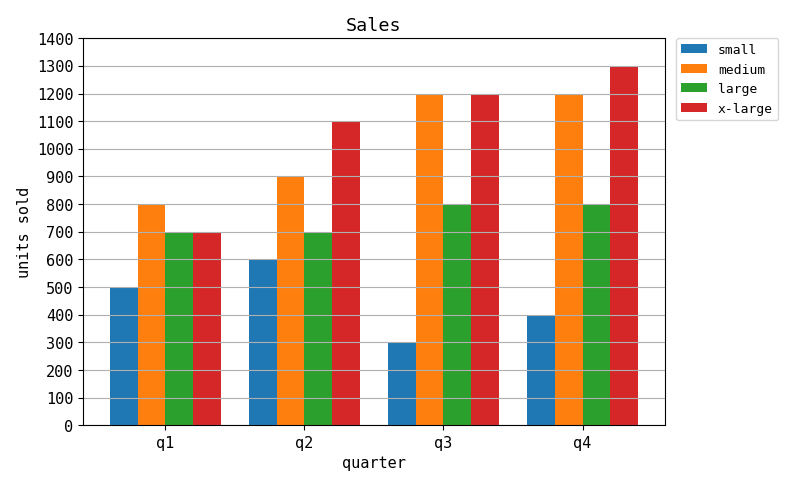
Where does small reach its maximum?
q2
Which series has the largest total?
x-large
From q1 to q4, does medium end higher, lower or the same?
higher
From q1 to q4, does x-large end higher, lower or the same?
higher
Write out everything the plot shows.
Title: Sales
x-axis: quarter, ticks q1 q2 q3 q4
y-axis: units sold, ticks 0 100 200 300 400 500 600 700 800 900 1000 1100 1200 1300 1400
Legend: small, medium, large, x-large
Values:
small: 500 600 300 400
medium: 800 900 1200 1200
large: 700 700 800 800
x-large: 700 1100 1200 1300
